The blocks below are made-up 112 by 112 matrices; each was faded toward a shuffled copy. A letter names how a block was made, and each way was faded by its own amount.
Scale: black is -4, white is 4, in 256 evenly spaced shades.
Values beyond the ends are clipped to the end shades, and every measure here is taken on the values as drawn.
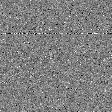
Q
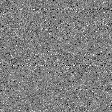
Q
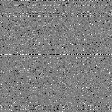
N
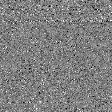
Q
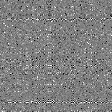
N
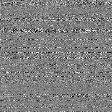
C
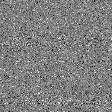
Q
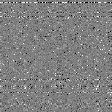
N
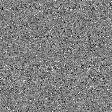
Q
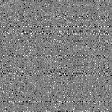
N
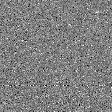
Q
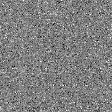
Q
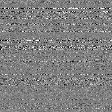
C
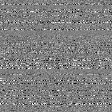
C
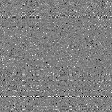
N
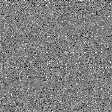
Q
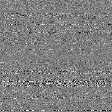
C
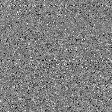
Q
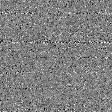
Q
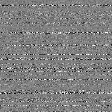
C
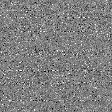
Q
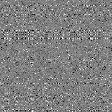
N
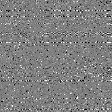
N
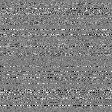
C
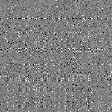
N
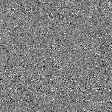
Q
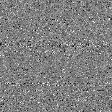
Q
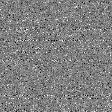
Q
